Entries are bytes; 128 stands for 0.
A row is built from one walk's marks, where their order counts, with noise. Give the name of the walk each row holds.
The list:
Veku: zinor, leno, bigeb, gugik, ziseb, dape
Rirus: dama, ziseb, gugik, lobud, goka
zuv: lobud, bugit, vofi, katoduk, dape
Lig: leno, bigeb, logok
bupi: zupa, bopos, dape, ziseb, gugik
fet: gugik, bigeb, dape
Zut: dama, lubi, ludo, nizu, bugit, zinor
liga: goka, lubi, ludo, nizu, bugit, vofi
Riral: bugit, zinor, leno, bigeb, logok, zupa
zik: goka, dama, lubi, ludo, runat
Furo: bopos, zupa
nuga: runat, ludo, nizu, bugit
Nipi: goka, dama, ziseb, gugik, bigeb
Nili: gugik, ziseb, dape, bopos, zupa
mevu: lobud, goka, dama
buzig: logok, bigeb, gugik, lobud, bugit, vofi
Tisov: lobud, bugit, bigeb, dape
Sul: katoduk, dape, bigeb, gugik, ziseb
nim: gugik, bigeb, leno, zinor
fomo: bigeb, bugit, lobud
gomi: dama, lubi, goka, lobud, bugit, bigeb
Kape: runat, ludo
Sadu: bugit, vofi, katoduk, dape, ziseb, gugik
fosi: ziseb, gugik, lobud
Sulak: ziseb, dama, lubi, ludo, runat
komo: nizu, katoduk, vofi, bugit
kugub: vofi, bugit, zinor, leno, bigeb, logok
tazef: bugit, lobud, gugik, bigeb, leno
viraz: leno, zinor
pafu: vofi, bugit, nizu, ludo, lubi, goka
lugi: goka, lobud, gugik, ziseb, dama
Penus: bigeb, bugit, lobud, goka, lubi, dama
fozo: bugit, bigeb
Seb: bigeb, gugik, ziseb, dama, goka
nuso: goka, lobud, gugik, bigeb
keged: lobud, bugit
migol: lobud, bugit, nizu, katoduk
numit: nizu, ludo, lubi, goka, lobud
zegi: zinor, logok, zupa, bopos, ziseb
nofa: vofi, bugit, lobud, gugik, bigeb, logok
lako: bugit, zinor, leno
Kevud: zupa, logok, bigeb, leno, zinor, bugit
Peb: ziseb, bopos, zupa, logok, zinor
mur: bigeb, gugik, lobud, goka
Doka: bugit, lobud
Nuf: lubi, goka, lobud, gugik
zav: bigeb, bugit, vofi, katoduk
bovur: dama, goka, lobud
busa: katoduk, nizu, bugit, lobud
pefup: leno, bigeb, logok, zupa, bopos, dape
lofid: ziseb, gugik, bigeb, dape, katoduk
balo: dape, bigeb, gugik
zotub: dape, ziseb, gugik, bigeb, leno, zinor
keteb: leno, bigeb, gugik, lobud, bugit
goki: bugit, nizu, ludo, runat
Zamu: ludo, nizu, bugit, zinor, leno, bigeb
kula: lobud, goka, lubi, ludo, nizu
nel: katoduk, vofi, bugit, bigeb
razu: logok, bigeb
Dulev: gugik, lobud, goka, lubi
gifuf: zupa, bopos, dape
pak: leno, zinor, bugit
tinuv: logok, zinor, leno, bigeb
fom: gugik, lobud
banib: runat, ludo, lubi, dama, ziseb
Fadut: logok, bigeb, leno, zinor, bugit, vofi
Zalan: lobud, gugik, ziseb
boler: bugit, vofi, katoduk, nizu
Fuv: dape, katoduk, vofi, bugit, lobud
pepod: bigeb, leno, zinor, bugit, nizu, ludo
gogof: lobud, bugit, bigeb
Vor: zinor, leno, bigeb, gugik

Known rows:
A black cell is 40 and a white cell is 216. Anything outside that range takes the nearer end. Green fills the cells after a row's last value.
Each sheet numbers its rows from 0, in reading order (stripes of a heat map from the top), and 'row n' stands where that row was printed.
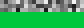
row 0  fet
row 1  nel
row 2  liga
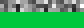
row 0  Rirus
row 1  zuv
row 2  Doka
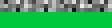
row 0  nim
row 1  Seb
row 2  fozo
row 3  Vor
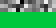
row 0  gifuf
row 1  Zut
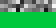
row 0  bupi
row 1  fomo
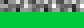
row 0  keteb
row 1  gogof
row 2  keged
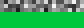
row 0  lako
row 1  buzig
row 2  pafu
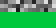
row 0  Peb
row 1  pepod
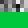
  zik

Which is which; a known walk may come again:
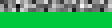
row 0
Nuf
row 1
Veku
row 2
fomo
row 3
Vor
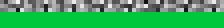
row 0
Sul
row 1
Nipi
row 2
Zalan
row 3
zuv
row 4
pafu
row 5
viraz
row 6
Peb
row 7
lofid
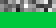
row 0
gogof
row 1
Fuv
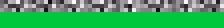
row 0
boler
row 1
zegi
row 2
busa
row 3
Sadu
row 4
Sulak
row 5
zav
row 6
Zut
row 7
Fadut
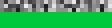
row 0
lako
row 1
mevu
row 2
nel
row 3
nuso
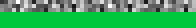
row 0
numit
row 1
pak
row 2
bovur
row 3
tazef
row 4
gomi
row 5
Lig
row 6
Seb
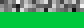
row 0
liga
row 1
balo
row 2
fozo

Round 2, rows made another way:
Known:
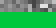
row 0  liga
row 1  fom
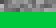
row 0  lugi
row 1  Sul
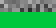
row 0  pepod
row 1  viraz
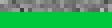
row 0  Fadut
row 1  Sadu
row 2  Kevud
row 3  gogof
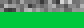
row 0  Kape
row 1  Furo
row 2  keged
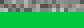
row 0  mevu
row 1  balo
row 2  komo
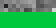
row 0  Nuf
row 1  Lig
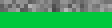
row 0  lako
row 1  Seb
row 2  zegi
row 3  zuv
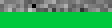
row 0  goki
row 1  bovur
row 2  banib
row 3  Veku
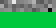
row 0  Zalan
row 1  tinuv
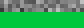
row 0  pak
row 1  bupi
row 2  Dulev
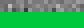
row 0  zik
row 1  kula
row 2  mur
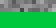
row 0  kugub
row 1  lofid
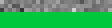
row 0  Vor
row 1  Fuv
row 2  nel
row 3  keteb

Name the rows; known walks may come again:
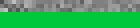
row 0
mevu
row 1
nofa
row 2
nuga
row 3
buzig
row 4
mur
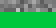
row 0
gogof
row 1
Riral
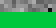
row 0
boler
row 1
tinuv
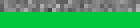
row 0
pefup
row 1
nim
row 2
Nipi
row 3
zotub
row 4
Tisov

